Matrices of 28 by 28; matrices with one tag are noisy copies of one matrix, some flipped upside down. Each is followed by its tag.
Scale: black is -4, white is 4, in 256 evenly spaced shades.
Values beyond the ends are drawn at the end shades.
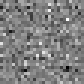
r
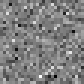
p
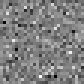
p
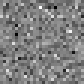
p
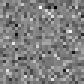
p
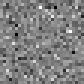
p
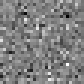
r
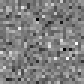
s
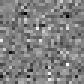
r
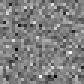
p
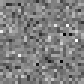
s
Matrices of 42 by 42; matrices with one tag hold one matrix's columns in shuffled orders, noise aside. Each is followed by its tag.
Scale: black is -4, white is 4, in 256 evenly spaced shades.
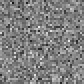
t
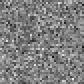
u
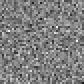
t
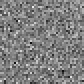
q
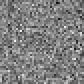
t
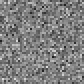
u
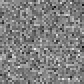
u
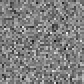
t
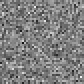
q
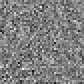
q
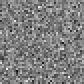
q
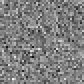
u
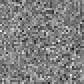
t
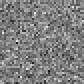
q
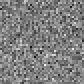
u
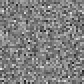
q
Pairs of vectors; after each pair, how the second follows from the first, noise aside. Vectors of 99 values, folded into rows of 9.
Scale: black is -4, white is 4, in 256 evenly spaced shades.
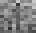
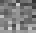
negated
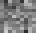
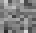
negated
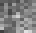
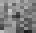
negated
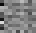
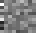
sign-scrambled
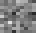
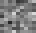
negated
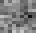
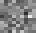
sign-scrambled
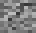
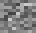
negated
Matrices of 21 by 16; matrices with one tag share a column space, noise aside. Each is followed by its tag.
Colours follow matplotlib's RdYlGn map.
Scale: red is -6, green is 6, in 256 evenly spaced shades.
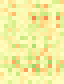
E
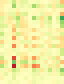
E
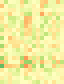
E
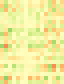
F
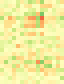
E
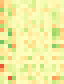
F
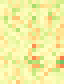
E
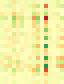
E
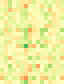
F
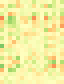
E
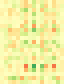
F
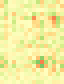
E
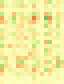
E
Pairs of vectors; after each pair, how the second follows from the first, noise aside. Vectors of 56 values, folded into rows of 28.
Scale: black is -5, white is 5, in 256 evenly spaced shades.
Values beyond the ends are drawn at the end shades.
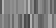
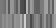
wrapped around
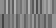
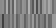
copied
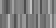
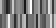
scaled up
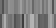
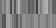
wrapped around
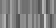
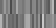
shuffled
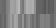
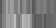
wrapped around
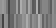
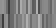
copied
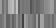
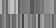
copied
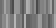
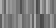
shuffled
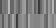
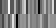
scaled up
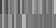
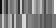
scaled up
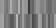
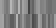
copied
